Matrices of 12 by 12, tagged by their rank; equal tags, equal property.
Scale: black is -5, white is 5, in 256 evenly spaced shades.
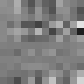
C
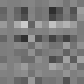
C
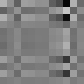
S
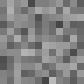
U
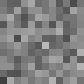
U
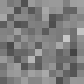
U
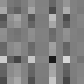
S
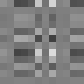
S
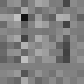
C
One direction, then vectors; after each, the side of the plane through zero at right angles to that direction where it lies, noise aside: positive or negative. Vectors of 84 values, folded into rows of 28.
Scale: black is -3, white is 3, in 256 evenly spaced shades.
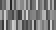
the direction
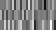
positive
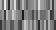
negative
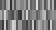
positive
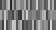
positive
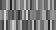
positive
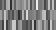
positive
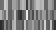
positive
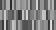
positive
